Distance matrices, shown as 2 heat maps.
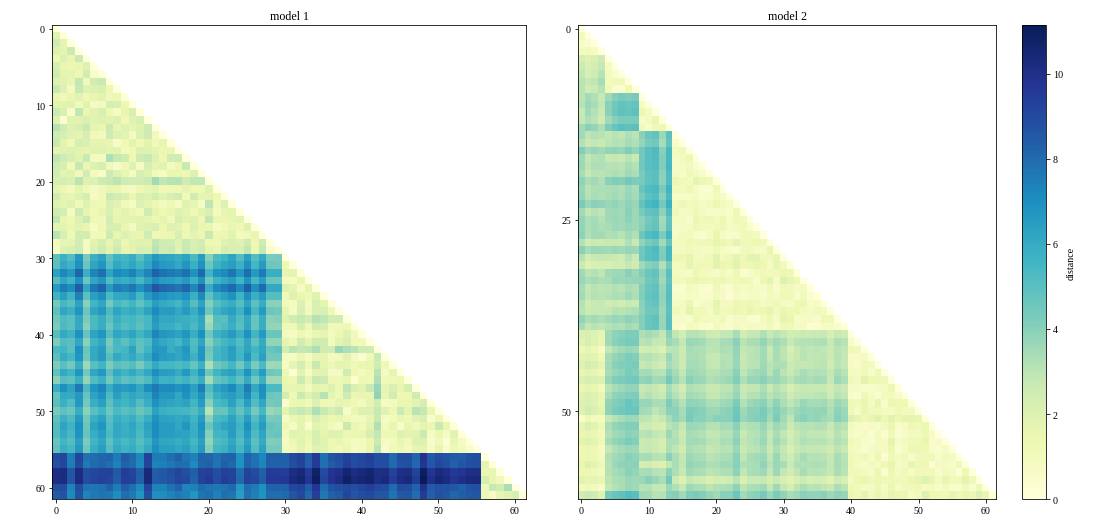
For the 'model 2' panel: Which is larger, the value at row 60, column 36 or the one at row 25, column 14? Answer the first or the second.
the first
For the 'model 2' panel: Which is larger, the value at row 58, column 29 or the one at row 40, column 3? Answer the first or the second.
the first
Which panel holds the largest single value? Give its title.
model 1
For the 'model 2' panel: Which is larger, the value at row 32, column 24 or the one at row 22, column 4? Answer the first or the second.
the second
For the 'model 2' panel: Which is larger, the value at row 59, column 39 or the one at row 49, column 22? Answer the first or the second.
the second
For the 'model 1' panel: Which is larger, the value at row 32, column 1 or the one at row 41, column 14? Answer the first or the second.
the first
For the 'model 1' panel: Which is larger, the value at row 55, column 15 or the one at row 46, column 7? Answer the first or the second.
the first
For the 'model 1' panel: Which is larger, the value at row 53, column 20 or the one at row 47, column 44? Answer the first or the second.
the first
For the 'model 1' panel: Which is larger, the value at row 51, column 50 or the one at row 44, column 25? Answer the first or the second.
the second
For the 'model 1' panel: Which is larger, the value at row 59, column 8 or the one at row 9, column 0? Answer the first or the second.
the first
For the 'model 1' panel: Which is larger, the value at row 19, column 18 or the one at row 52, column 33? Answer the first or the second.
the first
